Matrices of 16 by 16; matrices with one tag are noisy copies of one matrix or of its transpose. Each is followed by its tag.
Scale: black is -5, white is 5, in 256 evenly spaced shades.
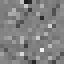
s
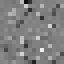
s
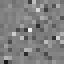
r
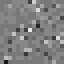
r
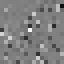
r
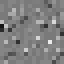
s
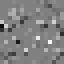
s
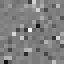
r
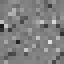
s
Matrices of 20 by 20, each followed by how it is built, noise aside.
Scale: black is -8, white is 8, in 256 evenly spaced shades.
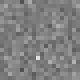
noise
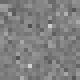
noise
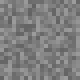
noise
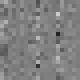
uneven columns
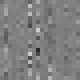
uneven columns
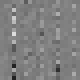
uneven columns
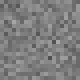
noise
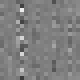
uneven columns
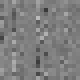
uneven columns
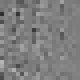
uneven columns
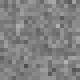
noise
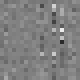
uneven columns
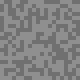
noise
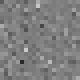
noise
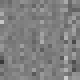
uneven columns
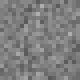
noise
